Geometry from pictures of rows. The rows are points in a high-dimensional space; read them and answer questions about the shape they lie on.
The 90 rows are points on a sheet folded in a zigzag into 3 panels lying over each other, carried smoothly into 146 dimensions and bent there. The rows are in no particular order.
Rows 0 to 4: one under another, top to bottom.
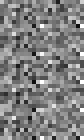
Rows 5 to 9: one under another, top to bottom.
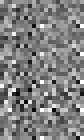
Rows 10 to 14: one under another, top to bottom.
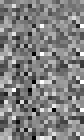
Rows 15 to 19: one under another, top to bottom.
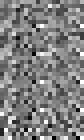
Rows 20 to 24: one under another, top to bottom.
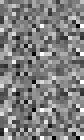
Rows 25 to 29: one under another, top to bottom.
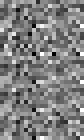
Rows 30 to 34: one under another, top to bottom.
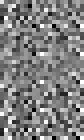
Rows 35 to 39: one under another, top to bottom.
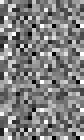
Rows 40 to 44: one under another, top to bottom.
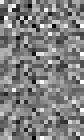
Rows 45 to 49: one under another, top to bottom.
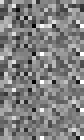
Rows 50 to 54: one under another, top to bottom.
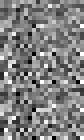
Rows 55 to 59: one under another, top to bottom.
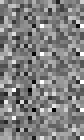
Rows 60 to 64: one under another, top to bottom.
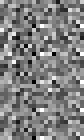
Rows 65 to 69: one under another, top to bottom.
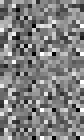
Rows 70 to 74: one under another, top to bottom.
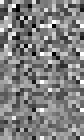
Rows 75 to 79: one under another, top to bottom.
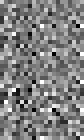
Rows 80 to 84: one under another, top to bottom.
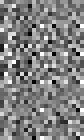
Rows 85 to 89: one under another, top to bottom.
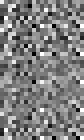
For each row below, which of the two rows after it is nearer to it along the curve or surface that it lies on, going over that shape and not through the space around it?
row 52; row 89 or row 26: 26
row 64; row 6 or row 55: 55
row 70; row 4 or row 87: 87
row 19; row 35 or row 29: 35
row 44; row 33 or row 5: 33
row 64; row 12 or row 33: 12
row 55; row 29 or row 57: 57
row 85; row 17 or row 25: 17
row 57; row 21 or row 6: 21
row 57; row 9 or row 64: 9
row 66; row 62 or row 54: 62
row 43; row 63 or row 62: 62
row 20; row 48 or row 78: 48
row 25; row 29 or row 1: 29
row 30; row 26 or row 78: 78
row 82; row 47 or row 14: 47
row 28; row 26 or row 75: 26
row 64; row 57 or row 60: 60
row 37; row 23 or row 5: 5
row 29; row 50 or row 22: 50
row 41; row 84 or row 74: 84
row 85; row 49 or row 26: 26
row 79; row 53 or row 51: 53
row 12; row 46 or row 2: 2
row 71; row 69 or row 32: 69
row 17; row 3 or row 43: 3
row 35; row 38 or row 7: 7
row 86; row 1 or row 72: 72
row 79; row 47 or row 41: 41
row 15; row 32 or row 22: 22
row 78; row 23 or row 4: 4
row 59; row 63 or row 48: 48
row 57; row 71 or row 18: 18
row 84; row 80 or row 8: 8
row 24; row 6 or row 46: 6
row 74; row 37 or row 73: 37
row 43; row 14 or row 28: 28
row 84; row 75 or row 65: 65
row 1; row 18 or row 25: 18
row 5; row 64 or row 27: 27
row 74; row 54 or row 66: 54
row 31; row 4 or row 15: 15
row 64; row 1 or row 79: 79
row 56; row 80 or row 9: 9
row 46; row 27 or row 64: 27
